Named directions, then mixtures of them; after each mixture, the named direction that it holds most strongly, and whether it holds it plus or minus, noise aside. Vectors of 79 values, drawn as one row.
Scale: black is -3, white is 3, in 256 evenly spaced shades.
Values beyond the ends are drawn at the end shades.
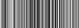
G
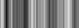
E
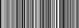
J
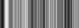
E, minus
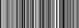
J, plus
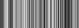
E, minus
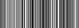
J, plus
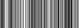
E, minus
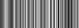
G, minus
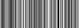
J, minus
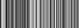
G, minus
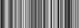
E, minus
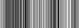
E, plus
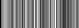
J, plus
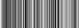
J, minus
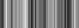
E, minus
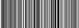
J, minus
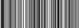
J, minus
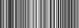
G, minus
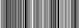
J, minus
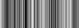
E, plus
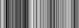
E, plus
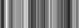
E, minus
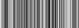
G, plus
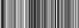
E, minus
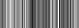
G, plus
